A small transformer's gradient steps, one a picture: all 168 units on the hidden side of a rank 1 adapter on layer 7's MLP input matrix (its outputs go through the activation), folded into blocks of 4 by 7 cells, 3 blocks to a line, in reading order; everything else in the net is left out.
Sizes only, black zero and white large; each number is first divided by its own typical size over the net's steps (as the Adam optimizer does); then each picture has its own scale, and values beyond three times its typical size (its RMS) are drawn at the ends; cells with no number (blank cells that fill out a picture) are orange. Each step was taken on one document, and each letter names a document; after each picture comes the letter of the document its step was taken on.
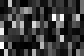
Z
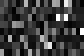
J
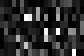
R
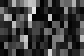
J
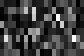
J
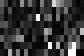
R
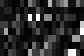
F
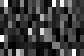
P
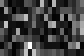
P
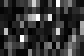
F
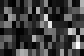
P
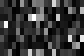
R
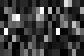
P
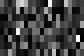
J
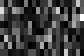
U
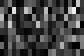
Z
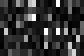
F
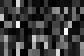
Z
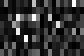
J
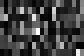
Z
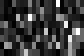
R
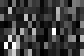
J
